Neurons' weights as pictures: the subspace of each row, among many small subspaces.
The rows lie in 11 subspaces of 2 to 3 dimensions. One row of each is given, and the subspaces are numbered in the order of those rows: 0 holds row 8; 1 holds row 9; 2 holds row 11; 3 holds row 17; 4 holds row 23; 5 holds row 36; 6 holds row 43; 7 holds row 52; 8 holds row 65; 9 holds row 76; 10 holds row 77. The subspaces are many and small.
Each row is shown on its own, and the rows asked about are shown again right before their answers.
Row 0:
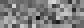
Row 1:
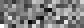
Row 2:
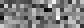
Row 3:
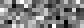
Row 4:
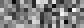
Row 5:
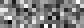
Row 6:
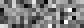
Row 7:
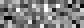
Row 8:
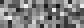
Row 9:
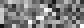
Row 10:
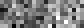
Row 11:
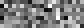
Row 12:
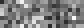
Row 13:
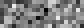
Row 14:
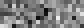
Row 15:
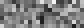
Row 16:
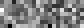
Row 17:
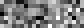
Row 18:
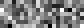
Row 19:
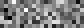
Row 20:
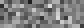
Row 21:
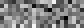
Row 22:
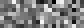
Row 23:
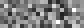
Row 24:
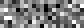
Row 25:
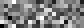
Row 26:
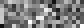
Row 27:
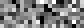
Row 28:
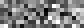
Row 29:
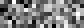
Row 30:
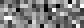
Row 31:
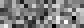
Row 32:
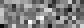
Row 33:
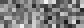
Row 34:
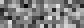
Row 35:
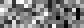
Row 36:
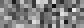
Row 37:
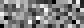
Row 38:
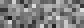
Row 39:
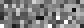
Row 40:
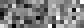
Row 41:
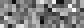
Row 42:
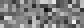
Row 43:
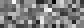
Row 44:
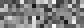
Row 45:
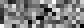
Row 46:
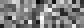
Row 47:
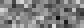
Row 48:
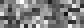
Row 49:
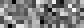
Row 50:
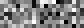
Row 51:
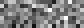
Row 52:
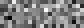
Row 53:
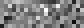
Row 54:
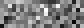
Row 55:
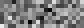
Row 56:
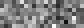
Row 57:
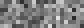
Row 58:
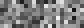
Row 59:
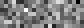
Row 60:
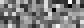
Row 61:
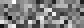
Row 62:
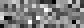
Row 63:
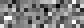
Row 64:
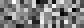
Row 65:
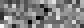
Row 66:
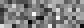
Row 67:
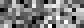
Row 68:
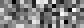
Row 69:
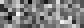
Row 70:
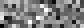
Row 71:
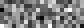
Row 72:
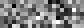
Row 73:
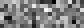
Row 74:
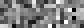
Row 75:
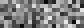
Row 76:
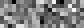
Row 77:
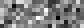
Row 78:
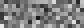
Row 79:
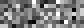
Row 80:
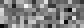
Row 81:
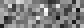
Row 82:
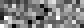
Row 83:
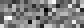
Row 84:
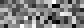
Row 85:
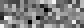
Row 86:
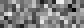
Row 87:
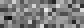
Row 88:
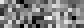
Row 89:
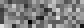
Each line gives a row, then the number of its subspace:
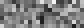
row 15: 6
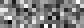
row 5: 0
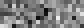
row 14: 4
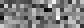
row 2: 2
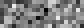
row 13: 10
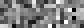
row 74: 6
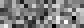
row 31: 4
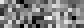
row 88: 3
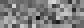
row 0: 4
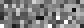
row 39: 3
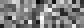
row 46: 5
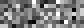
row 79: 6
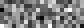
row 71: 9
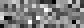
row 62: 8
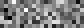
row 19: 0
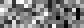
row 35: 7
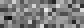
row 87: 10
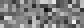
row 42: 8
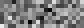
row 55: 6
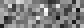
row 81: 7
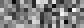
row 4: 5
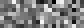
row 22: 6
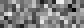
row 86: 9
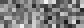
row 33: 3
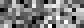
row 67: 8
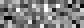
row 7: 0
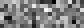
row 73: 2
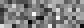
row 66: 1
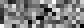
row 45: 1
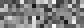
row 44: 4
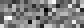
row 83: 10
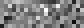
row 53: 7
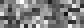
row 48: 3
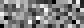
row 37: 3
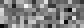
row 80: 5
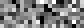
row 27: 6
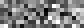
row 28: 4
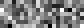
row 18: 9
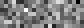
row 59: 0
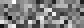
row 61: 9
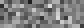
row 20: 2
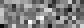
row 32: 6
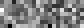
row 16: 9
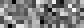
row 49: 9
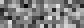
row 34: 0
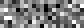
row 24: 0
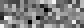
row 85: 8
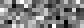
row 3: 10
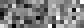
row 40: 2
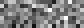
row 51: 2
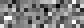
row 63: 7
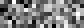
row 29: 7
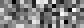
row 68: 5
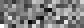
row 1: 6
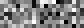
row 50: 6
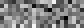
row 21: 2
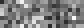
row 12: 3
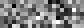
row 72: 4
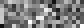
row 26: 1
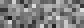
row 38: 10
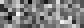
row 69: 2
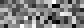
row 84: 4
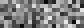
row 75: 3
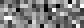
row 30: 0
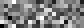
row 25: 9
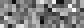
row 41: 9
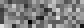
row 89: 1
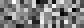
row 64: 5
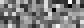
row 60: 0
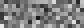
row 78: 3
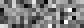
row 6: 5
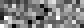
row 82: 8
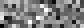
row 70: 8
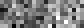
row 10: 2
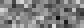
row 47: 10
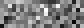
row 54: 7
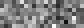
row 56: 4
